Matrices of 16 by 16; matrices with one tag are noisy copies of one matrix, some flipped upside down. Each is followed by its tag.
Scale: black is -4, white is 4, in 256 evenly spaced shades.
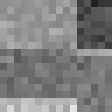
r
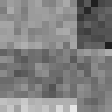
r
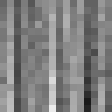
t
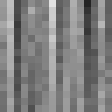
t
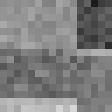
r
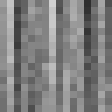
t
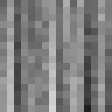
t
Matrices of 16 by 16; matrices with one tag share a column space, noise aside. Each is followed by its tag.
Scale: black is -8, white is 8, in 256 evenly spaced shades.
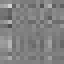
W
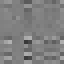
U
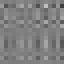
W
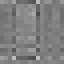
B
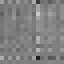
B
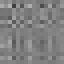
W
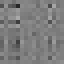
W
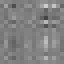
W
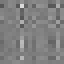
W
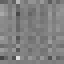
B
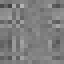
W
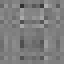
W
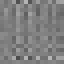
B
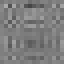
W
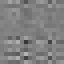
U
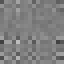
U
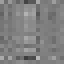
B
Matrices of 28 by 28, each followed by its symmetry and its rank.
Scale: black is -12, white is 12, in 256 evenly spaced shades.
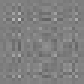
symmetric, rank two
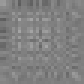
symmetric, rank three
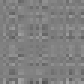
neither, rank two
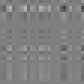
neither, rank one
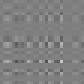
neither, rank one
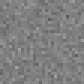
antisymmetric, full rank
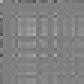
symmetric, rank two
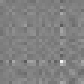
symmetric, rank three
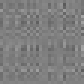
neither, rank two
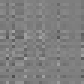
neither, rank two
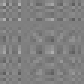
symmetric, rank two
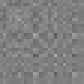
symmetric, rank three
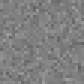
antisymmetric, full rank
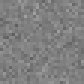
antisymmetric, full rank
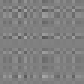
neither, rank one
